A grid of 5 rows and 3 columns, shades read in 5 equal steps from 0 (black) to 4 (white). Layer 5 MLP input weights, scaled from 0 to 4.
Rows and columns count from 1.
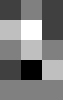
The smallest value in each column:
1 0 1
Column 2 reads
2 4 3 0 2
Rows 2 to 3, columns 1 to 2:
3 4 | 2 3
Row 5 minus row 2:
-1 -2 1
